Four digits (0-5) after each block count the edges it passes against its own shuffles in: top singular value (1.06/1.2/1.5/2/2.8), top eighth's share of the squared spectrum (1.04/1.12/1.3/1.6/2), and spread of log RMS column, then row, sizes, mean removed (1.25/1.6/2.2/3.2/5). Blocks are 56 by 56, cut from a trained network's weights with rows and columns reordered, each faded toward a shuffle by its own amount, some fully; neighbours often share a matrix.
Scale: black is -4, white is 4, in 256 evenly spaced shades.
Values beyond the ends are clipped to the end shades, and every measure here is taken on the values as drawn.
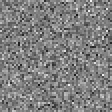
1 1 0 0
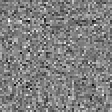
2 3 1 1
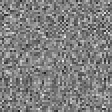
4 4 2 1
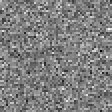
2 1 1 0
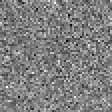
0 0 0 0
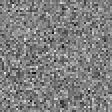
2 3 1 1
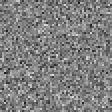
0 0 0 0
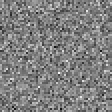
0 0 0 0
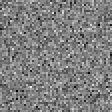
0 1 0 0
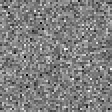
0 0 0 0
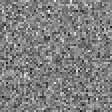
0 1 0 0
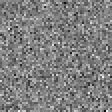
0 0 0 1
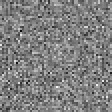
3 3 1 1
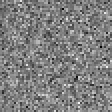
0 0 0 0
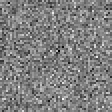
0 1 0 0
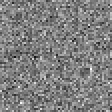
2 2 0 0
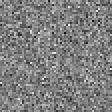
1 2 1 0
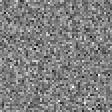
1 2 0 0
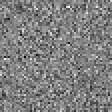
2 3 2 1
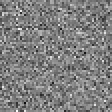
2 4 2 2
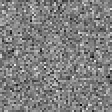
1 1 0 0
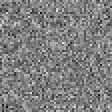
3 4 1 2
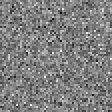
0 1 0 0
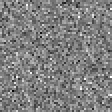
0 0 0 0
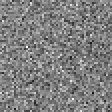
1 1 1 0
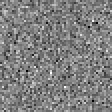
1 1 0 0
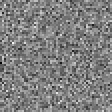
2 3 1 0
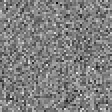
3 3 1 0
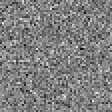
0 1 0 0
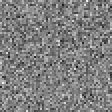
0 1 0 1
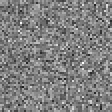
2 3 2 0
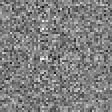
3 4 1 1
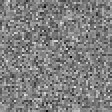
2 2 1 0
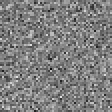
3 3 1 1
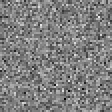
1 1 0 0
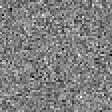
0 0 0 0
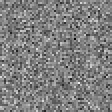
1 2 0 0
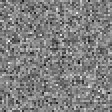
2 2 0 0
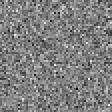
1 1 0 0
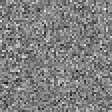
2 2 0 0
